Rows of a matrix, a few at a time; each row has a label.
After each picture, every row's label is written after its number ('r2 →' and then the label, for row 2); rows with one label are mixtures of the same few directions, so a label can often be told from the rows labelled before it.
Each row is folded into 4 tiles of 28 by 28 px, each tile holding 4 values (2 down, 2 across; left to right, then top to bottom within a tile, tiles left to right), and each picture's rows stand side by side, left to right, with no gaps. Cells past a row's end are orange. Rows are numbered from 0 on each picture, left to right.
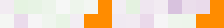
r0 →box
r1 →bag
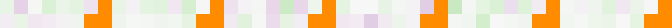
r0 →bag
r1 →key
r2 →key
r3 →bag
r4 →key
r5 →key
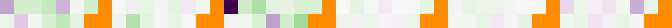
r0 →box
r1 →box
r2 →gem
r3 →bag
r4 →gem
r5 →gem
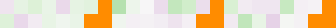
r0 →box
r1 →box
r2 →box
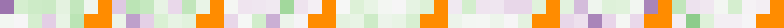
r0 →gem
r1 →box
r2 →key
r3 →bag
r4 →bag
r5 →bag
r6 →box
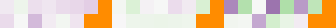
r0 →bag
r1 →bag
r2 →key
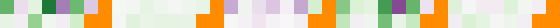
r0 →key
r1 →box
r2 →gem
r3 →key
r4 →box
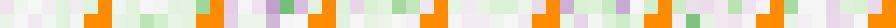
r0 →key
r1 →bag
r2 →key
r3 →bag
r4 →bag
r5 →box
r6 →box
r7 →box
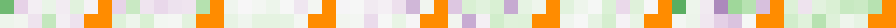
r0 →gem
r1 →bag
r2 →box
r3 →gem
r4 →box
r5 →key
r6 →box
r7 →bag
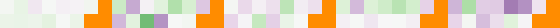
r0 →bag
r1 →key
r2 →key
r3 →bag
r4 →bag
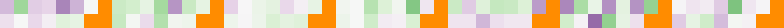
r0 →bag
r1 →key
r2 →box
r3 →gem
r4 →bag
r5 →key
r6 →key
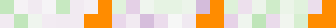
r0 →box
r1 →bag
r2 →key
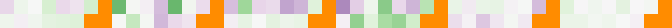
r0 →box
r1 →box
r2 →bag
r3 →box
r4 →bag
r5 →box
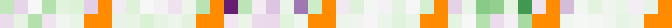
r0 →key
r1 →bag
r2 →gem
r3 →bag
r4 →gem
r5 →gem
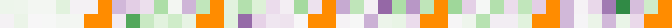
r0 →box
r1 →box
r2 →box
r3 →key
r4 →key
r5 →key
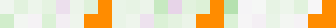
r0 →key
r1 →key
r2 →gem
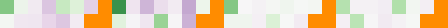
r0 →box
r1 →gem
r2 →gem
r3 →box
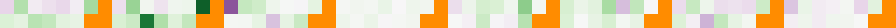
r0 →bag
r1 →bag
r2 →gem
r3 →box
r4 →gem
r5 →key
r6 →key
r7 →gem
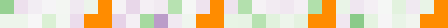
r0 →gem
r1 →key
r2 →bag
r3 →box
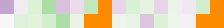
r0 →box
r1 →key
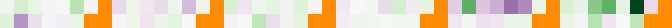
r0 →box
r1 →gem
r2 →key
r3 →key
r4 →bag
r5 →gem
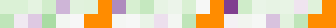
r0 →key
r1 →gem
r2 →gem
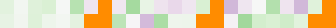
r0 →gem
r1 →key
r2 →box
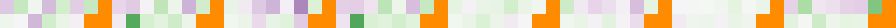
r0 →key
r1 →box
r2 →gem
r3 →box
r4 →bag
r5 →gem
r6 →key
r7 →bag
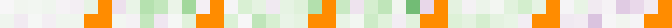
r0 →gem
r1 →gem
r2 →bag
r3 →gem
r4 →bag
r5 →bag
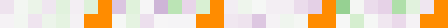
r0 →key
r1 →key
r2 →bag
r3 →box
